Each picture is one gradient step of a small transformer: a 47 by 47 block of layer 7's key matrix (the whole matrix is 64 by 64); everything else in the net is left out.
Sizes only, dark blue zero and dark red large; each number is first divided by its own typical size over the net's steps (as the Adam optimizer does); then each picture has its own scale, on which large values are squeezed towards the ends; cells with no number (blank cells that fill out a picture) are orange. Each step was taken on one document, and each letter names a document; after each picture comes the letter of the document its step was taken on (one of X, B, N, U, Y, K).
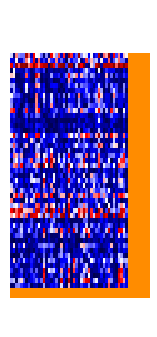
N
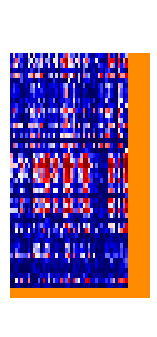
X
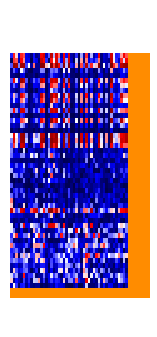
N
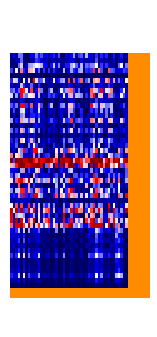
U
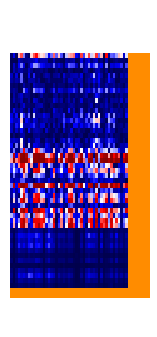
U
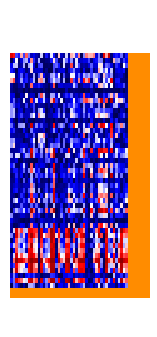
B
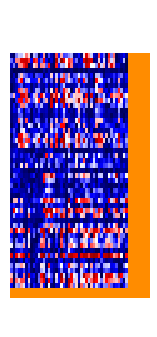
N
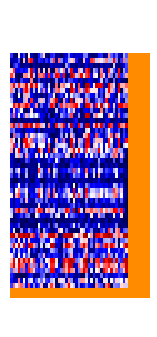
B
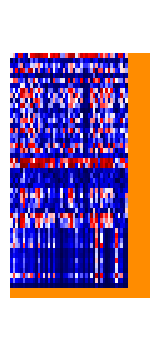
U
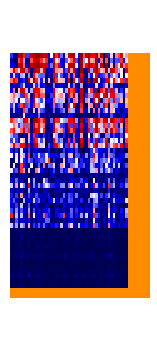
U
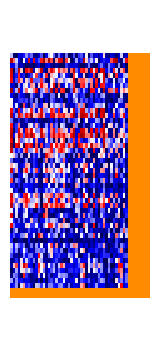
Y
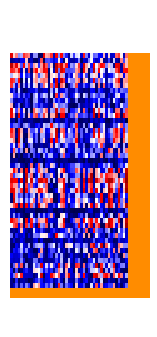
Y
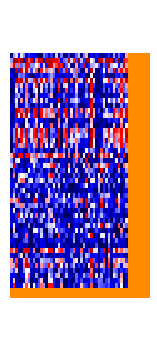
Y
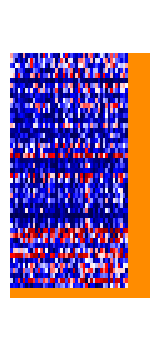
B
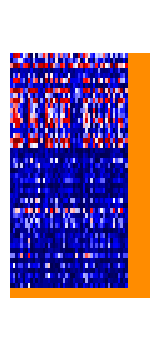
N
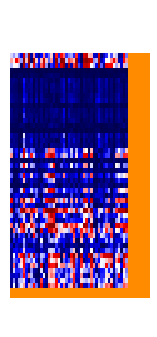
N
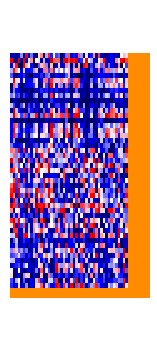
Y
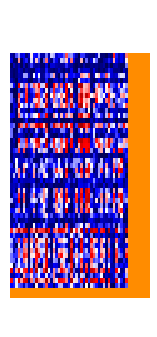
B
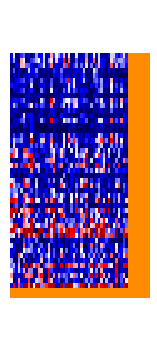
N
